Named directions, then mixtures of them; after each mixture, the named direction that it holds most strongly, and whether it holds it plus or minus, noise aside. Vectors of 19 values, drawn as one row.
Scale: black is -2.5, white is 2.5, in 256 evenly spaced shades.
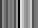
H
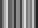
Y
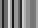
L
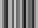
Y, minus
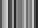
Y, plus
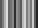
Y, plus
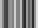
Y, minus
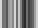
Y, minus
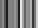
H, plus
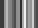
Y, plus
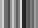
L, minus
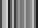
Y, plus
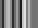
L, plus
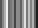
Y, plus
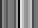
H, plus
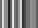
L, minus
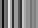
L, plus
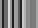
L, plus
